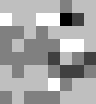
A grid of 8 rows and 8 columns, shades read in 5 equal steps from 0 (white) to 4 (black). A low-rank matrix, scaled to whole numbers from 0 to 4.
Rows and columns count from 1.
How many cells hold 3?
5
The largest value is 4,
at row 2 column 6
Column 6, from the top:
2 4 1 0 1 3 2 1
